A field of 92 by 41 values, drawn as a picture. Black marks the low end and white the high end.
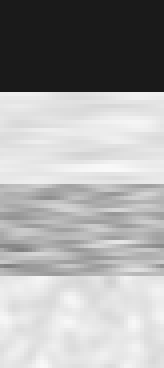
It is made of 4 by 1 panels. Panel 1,1: very low, flat. Panel 2,1: very high, streaked across, faint in contrast. Panel 3,1: high, streaked across. Panel 4,1: very high, blotchy, faint in contrast.
